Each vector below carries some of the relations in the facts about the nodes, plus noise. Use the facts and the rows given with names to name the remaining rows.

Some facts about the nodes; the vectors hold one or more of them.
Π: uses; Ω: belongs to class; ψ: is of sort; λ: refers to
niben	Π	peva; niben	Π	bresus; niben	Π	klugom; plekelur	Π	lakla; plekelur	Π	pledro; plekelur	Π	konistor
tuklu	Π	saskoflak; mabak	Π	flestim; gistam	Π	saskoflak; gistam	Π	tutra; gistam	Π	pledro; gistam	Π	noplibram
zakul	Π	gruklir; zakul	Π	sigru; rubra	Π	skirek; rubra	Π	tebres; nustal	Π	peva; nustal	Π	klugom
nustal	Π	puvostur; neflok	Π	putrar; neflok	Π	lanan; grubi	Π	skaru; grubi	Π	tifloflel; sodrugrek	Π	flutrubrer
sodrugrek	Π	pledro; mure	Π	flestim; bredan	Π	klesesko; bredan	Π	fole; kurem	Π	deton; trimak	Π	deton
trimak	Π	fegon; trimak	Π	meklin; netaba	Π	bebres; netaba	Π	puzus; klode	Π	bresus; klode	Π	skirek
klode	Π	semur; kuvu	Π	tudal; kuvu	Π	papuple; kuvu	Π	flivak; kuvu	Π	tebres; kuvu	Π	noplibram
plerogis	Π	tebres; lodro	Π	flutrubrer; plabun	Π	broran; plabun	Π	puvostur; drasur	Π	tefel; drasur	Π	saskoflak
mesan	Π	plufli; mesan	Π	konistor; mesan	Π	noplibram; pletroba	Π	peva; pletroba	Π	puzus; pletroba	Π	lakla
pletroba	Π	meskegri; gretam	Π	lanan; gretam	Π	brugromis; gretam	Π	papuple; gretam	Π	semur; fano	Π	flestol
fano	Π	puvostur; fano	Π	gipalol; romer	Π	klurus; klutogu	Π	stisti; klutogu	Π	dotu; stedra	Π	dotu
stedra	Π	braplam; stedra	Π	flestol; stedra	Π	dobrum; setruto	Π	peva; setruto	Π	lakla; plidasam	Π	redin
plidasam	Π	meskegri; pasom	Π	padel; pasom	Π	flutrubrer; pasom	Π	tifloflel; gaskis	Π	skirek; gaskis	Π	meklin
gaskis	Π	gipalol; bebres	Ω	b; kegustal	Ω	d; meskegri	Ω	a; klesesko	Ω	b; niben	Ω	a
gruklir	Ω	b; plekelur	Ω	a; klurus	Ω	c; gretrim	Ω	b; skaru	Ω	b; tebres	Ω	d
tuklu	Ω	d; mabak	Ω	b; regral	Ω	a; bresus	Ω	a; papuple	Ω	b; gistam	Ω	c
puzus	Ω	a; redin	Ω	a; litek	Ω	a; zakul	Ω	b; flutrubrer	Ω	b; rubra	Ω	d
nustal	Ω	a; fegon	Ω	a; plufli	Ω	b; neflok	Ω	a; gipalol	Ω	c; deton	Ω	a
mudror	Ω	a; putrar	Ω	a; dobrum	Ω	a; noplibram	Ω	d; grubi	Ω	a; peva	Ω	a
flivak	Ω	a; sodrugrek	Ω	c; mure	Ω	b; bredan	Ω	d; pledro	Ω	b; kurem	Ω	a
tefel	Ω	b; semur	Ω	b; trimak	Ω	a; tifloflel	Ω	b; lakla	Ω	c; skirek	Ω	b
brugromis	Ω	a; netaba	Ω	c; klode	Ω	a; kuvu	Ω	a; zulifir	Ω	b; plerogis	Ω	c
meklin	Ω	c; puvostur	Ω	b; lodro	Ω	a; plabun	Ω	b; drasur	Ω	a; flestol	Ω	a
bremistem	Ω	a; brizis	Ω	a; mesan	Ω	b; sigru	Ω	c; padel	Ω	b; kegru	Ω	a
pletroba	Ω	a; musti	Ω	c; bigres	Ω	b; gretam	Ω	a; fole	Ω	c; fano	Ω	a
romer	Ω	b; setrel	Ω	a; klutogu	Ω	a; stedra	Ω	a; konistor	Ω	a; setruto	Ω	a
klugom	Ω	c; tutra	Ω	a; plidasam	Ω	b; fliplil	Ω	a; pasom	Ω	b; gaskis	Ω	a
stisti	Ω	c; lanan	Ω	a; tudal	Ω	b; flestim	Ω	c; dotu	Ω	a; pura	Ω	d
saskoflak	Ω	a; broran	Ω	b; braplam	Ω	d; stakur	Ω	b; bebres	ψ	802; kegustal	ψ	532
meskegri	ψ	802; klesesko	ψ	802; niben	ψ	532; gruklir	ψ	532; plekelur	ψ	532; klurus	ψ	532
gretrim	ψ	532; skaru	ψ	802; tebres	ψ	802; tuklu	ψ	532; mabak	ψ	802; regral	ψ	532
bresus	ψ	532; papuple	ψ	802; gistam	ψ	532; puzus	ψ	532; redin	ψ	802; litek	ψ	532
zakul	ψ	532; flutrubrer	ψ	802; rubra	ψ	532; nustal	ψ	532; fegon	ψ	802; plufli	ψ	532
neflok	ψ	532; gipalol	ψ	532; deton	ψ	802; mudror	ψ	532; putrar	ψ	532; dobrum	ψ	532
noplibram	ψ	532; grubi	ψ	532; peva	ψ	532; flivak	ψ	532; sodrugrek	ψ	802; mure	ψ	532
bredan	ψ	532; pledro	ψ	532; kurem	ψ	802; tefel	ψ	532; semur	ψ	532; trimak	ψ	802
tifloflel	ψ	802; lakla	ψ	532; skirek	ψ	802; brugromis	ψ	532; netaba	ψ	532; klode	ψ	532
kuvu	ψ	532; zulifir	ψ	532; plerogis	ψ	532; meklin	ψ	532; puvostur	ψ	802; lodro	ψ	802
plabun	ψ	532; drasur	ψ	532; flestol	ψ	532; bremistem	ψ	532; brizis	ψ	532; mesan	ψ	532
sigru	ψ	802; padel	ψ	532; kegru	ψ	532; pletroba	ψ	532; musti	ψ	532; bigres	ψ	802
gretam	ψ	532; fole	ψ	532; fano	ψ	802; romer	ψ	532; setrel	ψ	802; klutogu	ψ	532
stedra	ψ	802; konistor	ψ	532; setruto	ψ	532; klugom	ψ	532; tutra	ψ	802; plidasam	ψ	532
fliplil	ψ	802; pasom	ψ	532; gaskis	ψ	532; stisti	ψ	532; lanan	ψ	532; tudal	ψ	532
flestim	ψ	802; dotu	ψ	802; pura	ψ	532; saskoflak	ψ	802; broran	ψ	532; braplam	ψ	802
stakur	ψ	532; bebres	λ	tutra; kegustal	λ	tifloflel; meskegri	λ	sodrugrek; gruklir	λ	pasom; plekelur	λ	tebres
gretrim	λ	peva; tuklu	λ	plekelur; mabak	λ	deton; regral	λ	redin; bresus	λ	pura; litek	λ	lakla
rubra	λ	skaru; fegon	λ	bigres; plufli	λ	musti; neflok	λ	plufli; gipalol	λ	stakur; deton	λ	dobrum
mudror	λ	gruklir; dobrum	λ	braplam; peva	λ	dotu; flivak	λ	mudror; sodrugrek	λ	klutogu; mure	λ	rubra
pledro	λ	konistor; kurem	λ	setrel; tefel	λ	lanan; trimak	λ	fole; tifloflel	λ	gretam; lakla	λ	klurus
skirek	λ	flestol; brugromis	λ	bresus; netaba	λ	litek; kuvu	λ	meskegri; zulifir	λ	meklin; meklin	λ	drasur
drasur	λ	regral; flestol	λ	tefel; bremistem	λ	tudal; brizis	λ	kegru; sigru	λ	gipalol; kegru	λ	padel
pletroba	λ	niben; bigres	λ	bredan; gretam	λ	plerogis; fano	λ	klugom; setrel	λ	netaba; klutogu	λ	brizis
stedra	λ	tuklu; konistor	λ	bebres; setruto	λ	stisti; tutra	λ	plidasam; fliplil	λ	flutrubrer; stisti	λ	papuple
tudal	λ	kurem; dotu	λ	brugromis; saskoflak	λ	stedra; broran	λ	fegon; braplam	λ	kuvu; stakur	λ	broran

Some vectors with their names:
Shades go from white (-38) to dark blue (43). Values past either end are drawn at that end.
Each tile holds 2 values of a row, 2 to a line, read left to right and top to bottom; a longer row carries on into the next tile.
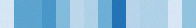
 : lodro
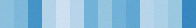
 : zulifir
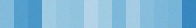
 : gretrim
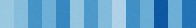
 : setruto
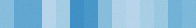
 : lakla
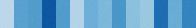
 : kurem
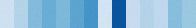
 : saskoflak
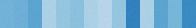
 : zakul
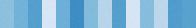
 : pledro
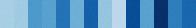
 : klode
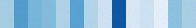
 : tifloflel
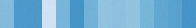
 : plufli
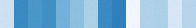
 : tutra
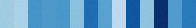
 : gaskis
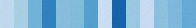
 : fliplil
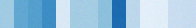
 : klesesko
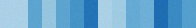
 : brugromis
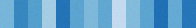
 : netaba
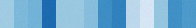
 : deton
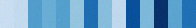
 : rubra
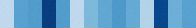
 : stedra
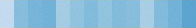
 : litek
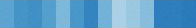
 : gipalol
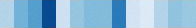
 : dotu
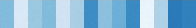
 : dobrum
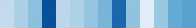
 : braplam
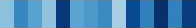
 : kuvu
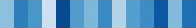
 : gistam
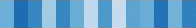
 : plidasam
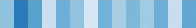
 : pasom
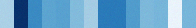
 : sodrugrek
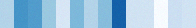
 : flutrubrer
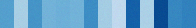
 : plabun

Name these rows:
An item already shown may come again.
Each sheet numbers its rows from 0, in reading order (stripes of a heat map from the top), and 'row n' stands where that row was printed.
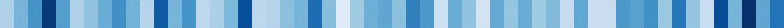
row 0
stedra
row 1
braplam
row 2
pasom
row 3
rubra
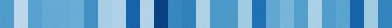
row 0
plabun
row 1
plekelur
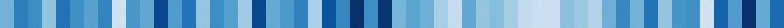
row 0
plerogis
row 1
kuvu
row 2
klurus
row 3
gretam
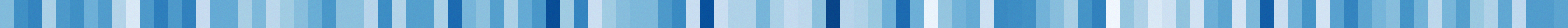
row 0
tudal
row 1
grubi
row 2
plekelur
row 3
saskoflak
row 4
braplam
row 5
tutra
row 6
flestol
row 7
broran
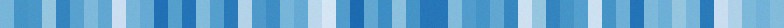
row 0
netaba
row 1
tudal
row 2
skirek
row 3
redin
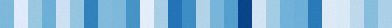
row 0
dobrum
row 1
dotu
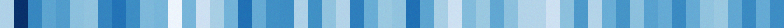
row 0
sodrugrek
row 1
tebres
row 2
fole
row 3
flivak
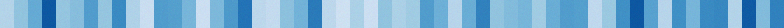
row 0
fegon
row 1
setrel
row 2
peva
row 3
trimak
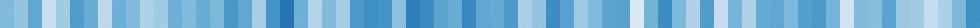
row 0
tefel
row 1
meklin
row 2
papuple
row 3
pledro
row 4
stisti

